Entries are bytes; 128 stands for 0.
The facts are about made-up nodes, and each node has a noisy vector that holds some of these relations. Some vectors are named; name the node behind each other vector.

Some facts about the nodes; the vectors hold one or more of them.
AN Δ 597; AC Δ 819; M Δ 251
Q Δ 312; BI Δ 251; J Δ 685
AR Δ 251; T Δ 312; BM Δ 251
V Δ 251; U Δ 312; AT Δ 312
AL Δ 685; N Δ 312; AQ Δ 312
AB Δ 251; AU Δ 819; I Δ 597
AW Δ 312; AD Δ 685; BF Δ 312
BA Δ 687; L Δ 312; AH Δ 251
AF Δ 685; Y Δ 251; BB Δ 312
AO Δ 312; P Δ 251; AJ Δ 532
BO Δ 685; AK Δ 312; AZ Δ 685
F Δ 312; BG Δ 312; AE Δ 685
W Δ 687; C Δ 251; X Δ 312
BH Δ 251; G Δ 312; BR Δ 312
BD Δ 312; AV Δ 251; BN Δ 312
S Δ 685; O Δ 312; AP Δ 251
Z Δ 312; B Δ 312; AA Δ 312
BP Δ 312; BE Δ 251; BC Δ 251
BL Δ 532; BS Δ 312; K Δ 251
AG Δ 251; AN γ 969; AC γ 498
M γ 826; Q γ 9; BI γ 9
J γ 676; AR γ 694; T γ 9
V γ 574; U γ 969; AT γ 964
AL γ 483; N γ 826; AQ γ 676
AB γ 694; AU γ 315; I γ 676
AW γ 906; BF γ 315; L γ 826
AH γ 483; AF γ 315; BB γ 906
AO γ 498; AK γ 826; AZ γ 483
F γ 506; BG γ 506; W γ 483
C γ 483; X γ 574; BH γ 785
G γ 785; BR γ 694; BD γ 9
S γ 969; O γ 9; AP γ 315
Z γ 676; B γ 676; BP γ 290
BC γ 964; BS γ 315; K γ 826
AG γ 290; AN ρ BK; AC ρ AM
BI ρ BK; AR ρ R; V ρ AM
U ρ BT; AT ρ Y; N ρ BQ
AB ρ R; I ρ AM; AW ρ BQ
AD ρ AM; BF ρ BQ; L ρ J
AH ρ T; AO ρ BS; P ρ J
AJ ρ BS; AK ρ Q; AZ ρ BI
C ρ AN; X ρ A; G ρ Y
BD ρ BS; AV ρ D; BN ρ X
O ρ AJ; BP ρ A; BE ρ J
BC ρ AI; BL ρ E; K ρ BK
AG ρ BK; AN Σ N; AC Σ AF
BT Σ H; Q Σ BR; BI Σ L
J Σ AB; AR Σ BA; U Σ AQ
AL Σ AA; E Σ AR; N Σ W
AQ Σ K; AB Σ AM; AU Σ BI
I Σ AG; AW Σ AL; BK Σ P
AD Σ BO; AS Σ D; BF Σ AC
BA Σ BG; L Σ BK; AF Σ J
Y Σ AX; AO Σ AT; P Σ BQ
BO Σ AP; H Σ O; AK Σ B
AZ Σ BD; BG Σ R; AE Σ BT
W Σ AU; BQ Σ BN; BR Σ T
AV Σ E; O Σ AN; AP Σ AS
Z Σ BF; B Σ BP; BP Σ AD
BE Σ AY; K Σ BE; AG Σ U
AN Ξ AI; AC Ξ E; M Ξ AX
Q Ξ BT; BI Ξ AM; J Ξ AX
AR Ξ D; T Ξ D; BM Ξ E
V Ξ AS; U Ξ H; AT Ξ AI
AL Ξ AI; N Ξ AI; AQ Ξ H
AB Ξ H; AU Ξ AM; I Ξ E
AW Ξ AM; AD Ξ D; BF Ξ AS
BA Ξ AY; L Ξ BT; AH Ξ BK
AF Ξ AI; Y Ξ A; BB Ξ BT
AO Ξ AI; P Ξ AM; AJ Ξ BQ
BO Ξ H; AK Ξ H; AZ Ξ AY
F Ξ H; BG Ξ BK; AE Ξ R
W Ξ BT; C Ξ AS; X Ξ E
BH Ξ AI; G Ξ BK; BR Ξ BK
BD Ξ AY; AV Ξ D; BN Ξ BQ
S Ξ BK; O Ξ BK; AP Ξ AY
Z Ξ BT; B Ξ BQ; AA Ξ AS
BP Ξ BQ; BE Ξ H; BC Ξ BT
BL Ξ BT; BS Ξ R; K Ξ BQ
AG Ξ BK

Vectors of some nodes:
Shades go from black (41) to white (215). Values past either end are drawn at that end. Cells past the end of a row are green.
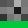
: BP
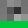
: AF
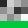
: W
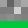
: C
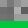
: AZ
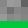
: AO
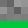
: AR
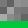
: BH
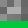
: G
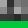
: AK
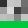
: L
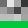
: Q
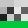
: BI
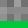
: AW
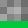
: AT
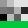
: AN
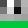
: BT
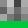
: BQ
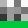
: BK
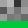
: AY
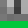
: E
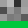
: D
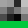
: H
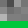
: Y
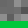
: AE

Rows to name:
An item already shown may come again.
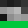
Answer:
I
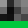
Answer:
BO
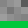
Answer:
AO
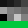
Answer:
AD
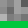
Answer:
BS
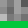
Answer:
BS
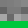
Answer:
AL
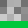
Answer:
BB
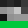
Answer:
I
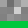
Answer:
C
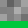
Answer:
AH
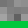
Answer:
P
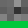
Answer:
J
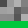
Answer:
N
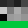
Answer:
AC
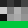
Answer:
AC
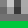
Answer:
E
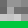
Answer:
BL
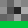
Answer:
AP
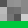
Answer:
AU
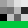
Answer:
AN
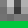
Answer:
E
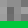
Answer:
BG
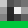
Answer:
F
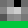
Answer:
AM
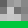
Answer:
BC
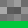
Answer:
BF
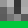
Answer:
AS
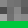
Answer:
S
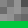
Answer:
X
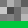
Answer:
O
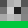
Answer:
Z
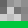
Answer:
BC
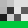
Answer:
BI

